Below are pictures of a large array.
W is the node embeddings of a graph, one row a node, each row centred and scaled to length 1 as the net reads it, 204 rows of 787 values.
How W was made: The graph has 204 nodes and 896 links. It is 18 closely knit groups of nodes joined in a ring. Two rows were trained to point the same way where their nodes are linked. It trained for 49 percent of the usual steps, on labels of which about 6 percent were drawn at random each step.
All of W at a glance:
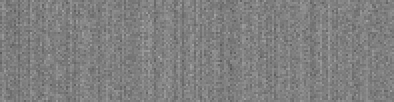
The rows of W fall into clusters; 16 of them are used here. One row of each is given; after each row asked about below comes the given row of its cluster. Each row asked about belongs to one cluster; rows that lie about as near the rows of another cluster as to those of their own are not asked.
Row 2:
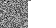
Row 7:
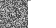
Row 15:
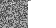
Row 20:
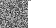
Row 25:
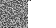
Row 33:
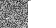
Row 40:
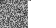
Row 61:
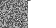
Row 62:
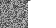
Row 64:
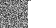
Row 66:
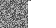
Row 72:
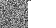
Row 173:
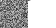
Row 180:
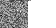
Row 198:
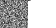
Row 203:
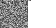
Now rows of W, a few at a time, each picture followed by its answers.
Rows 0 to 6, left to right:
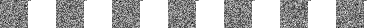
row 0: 15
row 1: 33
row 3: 173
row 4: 180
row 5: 7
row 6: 203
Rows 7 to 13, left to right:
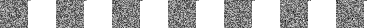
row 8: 15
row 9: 25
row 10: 20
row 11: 180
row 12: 198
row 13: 25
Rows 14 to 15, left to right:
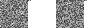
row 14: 72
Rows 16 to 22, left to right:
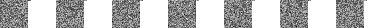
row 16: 25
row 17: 7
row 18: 66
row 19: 203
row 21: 20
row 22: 40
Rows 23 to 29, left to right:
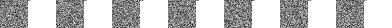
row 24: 180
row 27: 198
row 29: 33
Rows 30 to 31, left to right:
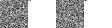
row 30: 72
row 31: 2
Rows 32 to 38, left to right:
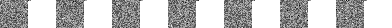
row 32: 180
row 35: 62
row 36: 64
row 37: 173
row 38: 62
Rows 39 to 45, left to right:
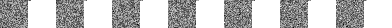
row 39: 2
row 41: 20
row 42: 7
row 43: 180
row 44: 64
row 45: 203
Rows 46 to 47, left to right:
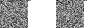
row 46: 180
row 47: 173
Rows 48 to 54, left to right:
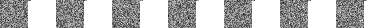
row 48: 62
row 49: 198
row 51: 20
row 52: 66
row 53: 40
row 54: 61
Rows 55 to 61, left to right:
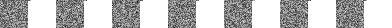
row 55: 198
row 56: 66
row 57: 62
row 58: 33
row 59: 20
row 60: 180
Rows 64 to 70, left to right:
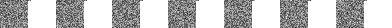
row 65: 64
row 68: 61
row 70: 72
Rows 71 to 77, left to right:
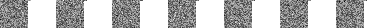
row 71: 7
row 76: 72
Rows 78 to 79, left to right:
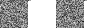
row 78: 180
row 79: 33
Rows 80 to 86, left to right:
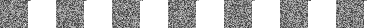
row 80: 62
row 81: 61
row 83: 173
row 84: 33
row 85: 2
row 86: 180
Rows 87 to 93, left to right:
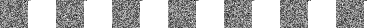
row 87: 20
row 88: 66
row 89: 173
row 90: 61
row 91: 15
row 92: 64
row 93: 72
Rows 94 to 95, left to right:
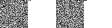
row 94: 40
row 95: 62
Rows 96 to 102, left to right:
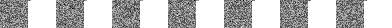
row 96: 25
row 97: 72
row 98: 7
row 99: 180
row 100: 33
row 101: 62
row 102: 66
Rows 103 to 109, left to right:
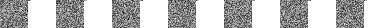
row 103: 61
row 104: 40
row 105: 25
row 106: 33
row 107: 203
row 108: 66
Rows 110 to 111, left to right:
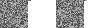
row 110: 2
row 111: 61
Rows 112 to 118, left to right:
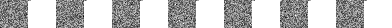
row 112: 15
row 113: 203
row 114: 203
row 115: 198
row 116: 40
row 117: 173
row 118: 62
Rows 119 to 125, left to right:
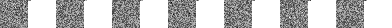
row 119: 2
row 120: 15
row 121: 64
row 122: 2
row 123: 72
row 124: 40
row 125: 61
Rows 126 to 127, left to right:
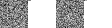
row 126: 72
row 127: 33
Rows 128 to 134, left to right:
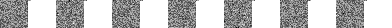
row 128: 203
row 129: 66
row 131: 33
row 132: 66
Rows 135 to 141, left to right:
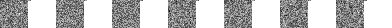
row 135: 40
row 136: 33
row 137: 25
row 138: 7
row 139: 40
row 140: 20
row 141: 62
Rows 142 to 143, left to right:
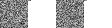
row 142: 2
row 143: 33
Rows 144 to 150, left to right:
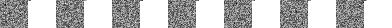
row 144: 72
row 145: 20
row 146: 62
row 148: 66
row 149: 180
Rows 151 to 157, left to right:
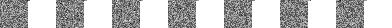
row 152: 64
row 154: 20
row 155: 2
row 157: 7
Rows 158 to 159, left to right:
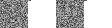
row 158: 25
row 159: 62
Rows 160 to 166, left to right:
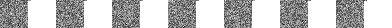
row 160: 40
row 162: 173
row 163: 72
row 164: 198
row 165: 66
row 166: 64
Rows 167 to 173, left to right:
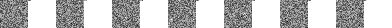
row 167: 2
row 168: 40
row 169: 40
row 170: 25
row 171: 66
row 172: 72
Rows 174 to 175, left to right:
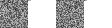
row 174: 7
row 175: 33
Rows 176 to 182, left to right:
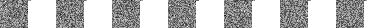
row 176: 7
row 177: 15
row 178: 33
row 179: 25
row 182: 173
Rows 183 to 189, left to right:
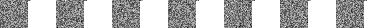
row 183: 203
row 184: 72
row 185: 20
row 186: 64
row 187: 15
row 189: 15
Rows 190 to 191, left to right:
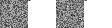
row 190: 62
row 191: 2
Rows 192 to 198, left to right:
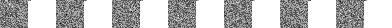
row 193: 62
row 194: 180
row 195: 20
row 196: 20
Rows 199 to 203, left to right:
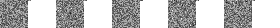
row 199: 72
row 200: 66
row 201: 25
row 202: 7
